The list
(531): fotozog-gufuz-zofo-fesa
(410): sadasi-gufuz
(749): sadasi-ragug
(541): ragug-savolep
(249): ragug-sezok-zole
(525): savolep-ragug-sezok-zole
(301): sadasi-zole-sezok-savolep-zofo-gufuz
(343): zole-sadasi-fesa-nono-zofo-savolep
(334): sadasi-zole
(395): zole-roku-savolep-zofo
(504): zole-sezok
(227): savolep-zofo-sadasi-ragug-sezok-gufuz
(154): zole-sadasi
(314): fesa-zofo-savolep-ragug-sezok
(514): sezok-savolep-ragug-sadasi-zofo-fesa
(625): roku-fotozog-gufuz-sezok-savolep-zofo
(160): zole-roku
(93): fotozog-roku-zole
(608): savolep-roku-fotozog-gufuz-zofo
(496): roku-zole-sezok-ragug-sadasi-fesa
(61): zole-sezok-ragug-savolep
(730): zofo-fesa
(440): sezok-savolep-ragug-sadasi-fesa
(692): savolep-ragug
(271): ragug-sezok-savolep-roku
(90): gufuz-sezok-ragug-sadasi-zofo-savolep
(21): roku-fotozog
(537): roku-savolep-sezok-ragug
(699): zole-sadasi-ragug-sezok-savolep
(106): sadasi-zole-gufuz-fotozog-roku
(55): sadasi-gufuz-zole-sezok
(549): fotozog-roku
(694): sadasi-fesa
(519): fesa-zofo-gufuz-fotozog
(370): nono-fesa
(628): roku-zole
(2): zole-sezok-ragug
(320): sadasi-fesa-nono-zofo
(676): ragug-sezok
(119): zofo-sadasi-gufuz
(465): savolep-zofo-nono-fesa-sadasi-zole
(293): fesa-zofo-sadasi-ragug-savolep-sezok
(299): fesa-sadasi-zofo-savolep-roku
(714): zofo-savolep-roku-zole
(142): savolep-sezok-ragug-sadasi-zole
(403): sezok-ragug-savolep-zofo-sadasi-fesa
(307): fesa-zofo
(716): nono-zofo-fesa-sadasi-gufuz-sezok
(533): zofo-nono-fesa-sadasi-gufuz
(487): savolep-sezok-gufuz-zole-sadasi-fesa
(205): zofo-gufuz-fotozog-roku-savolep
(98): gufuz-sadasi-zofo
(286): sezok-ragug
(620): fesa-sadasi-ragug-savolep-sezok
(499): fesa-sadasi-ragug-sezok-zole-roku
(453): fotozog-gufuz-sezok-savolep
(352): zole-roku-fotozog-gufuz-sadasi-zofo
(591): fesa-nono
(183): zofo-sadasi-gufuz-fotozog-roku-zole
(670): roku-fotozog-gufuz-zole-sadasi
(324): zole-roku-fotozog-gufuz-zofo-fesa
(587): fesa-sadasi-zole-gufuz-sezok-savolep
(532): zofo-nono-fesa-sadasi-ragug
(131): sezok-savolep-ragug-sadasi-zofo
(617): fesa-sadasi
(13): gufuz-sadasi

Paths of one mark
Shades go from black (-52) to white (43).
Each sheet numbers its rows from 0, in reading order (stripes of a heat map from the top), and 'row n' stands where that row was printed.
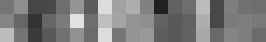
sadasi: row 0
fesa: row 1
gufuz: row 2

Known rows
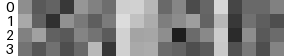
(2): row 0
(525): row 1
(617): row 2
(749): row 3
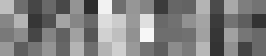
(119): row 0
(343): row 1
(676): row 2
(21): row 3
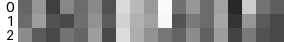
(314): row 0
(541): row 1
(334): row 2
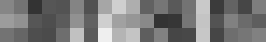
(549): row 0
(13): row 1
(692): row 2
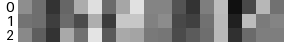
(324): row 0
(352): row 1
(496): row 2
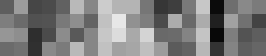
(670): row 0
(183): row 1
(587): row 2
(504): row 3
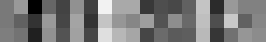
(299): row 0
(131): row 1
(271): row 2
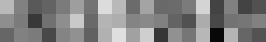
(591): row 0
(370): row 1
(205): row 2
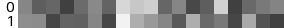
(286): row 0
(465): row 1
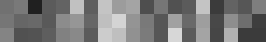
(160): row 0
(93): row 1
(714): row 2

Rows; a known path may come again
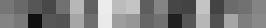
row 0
(692)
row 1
(395)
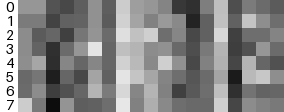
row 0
(13)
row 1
(608)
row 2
(286)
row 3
(730)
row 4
(716)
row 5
(625)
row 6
(154)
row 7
(227)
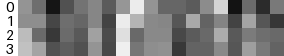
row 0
(106)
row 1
(465)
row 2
(410)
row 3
(533)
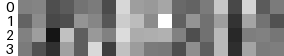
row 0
(307)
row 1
(61)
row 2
(620)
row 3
(403)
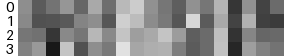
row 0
(21)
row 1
(714)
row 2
(504)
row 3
(293)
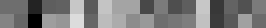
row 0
(160)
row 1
(514)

